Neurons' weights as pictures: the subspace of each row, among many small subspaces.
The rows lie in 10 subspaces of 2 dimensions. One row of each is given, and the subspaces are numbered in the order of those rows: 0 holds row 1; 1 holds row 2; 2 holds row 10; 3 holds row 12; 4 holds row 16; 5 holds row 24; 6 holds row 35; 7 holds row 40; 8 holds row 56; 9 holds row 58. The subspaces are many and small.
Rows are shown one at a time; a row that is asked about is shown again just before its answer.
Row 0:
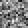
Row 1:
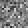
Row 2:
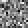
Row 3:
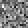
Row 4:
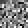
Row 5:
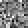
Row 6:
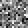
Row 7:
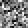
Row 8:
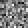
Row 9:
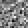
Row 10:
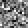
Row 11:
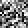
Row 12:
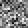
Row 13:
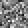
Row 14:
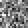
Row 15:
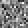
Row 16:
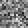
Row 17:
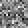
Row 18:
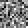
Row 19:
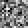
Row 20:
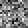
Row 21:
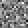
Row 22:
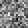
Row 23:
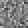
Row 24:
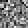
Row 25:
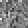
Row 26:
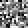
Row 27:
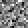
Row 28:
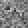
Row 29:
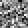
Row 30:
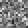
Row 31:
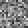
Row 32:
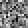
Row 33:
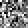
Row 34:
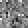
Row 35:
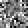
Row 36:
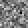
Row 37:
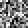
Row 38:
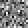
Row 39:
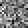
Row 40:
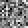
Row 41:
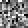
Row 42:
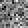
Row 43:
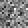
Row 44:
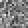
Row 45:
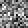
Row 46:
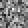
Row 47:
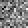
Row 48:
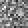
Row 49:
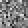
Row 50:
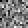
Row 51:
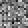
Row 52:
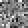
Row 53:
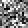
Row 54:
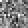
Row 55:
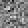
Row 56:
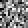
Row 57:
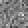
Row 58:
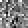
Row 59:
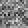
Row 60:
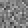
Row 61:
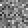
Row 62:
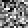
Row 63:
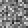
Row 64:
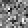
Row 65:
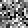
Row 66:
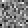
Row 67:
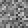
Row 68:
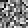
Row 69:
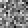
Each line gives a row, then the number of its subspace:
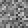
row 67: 4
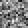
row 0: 2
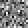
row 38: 1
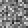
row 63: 7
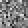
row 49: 1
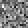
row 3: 1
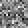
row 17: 3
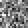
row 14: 8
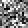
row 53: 3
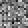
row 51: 7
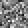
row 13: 5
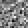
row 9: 6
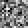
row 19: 7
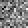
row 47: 0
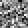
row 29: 2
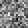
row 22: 4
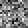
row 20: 3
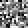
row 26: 6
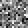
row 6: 7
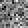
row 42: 4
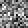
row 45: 4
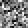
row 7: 2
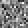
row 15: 1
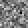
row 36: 5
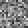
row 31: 7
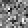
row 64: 7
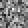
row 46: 8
